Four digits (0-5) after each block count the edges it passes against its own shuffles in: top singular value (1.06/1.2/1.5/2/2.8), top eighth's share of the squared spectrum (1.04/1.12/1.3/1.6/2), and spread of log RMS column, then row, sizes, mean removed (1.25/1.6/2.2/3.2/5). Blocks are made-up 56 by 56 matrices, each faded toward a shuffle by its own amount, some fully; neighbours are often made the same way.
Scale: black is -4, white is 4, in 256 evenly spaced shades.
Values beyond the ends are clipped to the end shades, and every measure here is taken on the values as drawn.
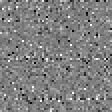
3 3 1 2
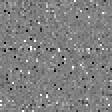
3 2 0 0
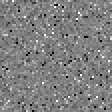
1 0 0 0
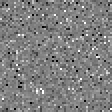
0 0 0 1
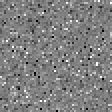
0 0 0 0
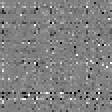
4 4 2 2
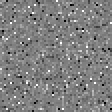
0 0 0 0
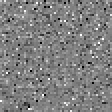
2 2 0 0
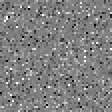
0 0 0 0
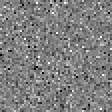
0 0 0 0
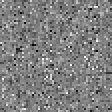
1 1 1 0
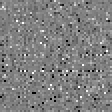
3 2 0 1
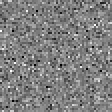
0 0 0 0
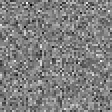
3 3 1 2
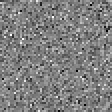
0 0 0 0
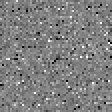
3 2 0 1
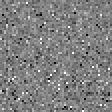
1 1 0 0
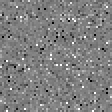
1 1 0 0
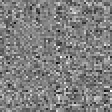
4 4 2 2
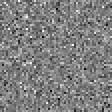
1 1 0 0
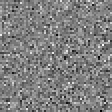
2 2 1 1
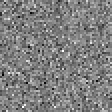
1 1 0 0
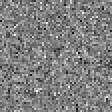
1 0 0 0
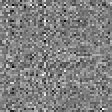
4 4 2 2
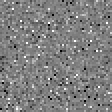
0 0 0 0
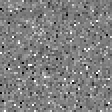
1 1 0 1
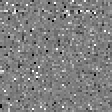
1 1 0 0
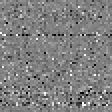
2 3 1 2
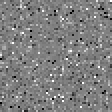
1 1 0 0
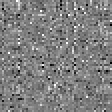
4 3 2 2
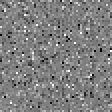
2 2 0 0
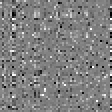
4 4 2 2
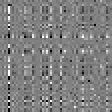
5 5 3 3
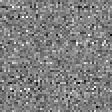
1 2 0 3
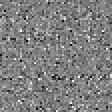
1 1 0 2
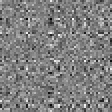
4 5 3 3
